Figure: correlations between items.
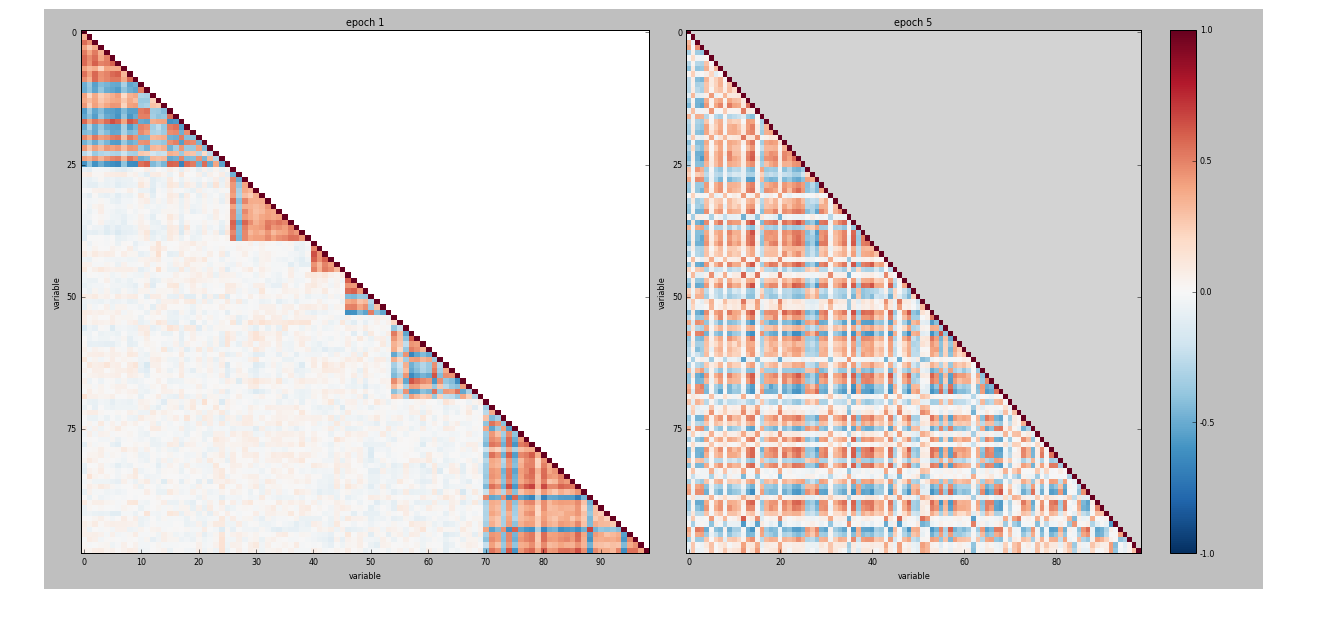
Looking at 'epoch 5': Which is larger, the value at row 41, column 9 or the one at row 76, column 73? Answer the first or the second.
the first
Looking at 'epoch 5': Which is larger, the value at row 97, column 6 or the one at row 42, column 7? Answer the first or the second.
the second
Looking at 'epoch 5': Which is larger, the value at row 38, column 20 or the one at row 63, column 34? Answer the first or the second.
the second
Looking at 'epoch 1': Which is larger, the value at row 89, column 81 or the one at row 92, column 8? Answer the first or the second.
the first
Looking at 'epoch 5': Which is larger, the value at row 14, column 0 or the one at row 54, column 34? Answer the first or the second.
the second
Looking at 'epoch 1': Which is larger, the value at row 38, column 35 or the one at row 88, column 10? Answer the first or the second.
the first
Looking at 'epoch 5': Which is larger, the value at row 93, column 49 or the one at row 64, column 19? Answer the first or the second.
the first
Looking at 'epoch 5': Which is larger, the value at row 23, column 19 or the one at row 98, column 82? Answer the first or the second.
the first
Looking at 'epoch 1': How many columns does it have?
99
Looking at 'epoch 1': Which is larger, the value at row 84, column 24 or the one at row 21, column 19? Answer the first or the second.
the second
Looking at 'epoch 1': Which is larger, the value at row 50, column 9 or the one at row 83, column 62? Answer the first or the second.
the first
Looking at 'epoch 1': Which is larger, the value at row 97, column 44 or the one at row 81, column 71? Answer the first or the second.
the second
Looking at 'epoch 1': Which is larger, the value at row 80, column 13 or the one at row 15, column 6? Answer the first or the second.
the first
